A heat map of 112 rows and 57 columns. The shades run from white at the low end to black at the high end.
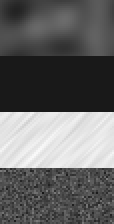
It is made of 4 by 1 panels. Panel 1,1: high, smooth. Panel 2,1: very high, flat. Panel 3,1: very low, slanting up to the right, faint in contrast. Panel 4,1: high, fine-grained.
